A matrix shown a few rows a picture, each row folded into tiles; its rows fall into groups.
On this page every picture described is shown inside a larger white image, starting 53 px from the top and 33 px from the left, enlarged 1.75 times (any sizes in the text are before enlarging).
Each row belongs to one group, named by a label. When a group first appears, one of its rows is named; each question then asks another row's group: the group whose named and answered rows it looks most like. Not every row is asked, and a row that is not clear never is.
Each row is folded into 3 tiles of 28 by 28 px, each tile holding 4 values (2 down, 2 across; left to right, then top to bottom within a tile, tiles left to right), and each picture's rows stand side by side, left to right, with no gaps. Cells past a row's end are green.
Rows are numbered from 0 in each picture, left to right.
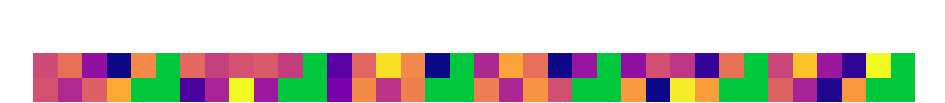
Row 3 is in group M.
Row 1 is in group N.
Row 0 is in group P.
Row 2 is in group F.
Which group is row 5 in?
P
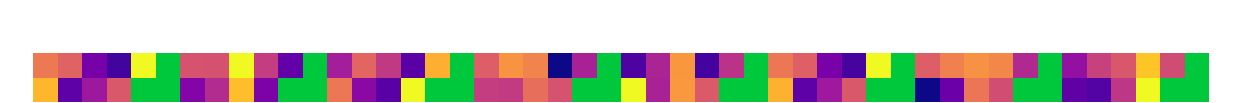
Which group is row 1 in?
N
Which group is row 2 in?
P
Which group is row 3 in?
M
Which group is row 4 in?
M
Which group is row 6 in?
N
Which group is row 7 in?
F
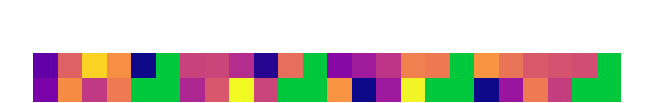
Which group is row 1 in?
M
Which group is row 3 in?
N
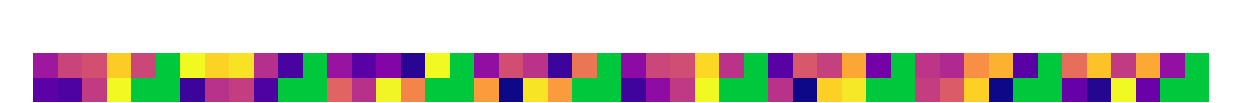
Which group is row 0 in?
F
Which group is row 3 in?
M
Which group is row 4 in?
F
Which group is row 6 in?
N
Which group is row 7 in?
N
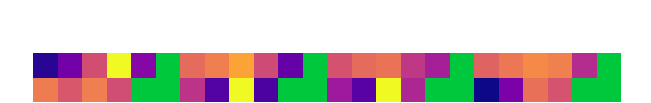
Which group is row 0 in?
F
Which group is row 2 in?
N
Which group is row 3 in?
N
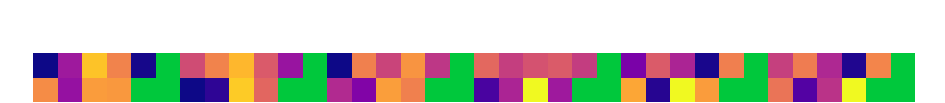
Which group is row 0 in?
F
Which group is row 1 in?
N
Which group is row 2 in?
F
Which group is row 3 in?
N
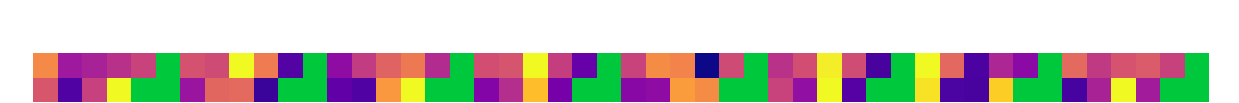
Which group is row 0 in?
P
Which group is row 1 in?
N
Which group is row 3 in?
N
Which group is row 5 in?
N
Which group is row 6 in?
P
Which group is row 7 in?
N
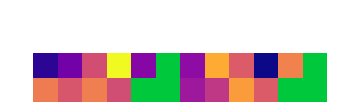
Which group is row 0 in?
F
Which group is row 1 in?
M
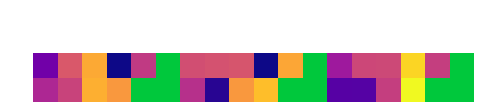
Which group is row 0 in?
M
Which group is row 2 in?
F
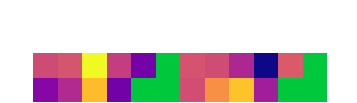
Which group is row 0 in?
N
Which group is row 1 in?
M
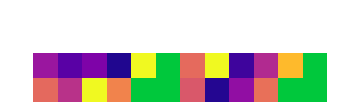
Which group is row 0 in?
M
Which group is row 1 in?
P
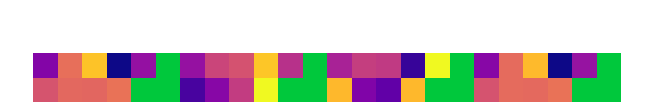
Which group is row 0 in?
M
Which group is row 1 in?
F
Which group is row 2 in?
P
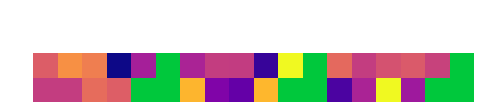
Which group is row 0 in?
M
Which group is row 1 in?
P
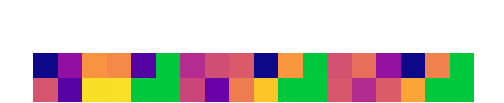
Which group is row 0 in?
F
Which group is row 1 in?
M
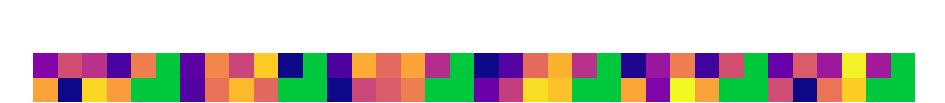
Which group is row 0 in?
M
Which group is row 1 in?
F
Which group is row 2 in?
F
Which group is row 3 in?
F
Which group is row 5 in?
F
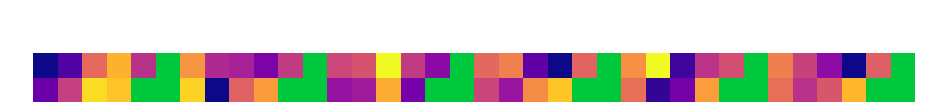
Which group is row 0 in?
F
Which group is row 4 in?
P
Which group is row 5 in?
P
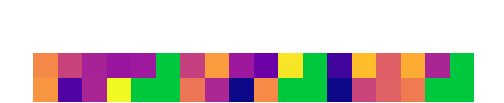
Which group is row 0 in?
P
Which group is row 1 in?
P
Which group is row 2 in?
F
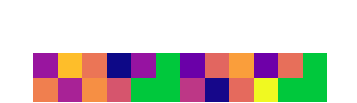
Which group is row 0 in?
M
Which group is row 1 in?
M
